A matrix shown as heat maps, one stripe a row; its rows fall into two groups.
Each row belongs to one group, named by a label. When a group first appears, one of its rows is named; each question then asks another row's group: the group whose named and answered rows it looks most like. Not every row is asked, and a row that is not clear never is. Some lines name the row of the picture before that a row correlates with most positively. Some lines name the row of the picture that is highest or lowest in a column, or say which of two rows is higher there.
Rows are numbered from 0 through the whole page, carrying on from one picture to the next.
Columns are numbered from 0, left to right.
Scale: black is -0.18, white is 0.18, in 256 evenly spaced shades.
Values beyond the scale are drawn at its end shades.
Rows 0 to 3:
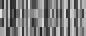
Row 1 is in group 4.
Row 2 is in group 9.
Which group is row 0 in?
9
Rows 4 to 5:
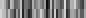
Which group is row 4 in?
4
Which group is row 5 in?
4
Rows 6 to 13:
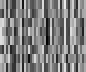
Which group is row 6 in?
9
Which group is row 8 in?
4
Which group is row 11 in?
9
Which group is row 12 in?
4
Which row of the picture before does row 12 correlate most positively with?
5
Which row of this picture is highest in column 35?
9
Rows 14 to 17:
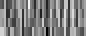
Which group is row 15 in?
9
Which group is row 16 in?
9
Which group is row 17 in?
4
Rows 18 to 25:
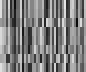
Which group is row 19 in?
4
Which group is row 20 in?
9
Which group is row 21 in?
4
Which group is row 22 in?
4
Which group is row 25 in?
4
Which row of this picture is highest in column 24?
20
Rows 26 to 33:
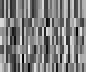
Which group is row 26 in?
9
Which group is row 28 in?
4
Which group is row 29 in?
9
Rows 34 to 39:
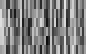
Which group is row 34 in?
9
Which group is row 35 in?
4
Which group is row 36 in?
4
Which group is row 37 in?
4
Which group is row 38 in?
4
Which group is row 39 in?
9
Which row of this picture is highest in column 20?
36
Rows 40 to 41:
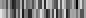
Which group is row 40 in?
9
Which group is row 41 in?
4
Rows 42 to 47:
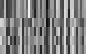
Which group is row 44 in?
4
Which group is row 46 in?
4
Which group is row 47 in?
9
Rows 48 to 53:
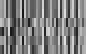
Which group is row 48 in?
9
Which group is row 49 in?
9
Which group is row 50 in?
4
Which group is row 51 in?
9
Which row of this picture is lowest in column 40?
53
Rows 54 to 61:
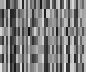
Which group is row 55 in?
9
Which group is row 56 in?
9
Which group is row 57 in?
4
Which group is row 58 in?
9
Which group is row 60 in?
9
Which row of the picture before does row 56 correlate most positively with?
53
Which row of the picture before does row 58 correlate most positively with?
53
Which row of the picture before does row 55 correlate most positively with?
51
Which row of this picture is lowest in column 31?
54
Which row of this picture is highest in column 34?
57
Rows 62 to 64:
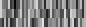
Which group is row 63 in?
4
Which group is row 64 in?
9
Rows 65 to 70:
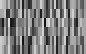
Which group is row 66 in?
9
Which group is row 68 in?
9
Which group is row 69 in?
4
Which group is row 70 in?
4
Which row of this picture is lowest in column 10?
67
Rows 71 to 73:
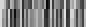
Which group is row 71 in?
4
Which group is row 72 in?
4
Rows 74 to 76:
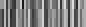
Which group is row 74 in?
9
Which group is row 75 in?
9
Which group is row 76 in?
9
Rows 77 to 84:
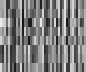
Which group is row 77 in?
9
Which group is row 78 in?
9
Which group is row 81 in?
4
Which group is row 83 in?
9
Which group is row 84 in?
4
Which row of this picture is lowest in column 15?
79
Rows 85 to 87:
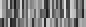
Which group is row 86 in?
4
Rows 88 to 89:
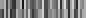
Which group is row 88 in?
9
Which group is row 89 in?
9
